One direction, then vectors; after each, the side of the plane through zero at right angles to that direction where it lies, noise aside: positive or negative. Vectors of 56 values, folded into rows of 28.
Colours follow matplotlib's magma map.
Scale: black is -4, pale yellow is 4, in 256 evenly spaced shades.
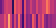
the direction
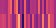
positive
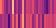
negative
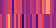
positive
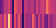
positive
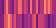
positive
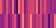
negative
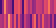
positive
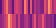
positive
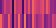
positive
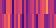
positive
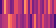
positive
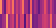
negative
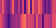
negative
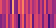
negative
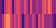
positive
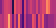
positive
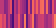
positive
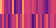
negative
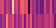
negative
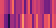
negative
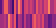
positive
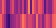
negative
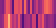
positive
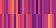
negative
